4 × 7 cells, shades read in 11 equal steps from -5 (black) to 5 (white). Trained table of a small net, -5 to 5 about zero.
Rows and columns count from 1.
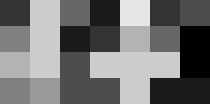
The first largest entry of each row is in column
5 2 2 5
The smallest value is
-5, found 2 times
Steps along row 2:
up down up up down down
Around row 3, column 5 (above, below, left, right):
2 3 3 3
